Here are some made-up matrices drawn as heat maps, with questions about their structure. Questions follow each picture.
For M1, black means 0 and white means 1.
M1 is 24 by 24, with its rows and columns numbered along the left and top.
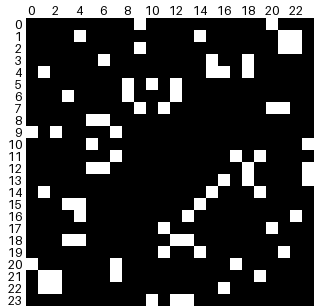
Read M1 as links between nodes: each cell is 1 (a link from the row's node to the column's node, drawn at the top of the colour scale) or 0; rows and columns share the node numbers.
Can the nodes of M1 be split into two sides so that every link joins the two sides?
yes
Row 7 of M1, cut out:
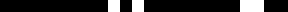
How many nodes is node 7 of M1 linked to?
4
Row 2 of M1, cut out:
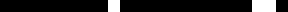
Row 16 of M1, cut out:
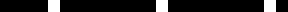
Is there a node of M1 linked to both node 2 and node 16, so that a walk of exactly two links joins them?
yes
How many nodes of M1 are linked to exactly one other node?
0
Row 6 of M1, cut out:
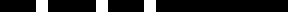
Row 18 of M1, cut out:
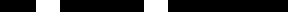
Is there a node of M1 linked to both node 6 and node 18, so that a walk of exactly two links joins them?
yes
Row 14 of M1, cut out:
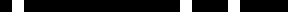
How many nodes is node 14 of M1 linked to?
3
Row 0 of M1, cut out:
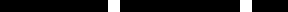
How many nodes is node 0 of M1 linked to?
2
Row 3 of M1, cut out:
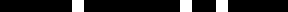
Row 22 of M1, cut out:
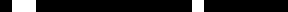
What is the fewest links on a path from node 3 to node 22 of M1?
4
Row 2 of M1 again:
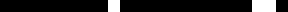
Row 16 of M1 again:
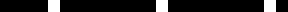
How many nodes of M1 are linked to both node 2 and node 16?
1
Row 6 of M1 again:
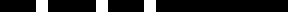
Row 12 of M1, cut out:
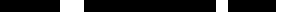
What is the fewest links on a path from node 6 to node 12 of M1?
1
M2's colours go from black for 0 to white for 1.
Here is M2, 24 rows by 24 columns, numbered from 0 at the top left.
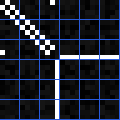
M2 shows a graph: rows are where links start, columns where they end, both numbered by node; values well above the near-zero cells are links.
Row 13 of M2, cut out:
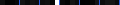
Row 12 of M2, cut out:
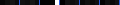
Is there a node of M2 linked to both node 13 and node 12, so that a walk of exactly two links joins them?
yes
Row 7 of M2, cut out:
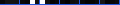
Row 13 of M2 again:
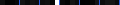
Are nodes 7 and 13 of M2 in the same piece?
no
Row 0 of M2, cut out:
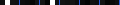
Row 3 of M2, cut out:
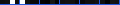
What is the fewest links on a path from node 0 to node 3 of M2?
3
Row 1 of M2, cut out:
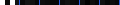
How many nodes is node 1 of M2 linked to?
2
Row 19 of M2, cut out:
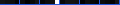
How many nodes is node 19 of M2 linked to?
1
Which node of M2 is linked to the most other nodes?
node 11
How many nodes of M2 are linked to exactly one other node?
12
